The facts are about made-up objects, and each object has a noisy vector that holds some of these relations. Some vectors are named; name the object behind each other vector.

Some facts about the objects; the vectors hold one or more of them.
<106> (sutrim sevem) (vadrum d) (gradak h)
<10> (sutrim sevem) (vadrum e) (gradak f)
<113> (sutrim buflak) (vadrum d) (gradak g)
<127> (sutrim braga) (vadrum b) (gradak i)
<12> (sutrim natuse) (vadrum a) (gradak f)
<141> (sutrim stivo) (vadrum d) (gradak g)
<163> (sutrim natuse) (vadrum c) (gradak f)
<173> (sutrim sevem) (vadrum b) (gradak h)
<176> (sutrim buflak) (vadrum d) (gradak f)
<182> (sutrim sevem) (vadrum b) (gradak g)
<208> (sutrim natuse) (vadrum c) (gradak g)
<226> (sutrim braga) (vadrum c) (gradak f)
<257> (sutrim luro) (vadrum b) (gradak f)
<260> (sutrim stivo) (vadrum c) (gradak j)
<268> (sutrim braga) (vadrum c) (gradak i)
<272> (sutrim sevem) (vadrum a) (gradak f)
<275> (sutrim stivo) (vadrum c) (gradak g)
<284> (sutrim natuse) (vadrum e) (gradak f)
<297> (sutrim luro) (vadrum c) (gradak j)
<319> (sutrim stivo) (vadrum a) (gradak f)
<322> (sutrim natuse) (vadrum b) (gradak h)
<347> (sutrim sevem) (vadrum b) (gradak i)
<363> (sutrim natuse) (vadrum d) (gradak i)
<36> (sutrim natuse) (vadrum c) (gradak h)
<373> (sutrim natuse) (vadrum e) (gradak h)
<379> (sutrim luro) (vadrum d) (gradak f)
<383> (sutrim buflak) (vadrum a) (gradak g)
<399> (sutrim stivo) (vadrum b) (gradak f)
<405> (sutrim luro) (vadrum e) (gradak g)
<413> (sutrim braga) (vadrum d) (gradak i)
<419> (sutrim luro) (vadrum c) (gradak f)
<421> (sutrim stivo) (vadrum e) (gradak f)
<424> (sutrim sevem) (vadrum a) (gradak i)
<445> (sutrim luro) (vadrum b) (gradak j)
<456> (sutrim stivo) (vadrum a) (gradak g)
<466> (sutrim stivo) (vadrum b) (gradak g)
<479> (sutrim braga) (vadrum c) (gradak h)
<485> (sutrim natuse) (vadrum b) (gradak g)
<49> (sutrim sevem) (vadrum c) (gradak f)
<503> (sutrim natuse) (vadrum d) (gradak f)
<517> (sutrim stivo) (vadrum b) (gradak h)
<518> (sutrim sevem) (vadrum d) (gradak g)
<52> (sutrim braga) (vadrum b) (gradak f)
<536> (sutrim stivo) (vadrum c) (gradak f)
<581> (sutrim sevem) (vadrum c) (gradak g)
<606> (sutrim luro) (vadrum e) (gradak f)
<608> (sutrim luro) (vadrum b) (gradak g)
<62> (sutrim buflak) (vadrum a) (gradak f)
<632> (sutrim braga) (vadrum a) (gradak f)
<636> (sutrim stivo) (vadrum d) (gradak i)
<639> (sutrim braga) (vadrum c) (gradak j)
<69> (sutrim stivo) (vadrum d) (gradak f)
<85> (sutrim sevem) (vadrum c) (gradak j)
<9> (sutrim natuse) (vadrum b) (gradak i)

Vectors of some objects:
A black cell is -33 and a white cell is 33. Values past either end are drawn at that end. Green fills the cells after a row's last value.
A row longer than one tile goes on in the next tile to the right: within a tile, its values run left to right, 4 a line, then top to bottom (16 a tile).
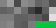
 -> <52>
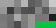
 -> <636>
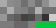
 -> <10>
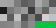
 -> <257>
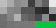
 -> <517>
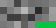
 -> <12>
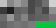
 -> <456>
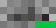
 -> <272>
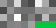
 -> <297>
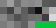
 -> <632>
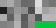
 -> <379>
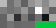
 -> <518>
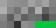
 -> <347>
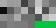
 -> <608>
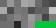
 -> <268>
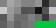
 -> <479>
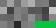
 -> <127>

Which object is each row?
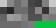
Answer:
<466>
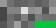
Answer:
<208>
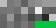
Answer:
<182>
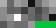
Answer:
<260>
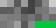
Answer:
<69>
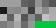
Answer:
<419>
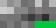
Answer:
<173>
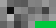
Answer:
<113>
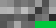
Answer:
<36>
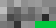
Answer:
<424>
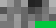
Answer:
<536>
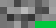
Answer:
<284>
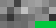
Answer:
<363>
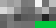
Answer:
<106>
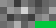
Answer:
<163>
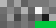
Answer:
<581>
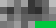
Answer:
<319>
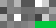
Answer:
<445>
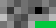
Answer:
<62>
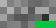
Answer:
<49>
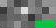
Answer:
<485>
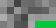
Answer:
<176>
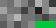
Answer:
<639>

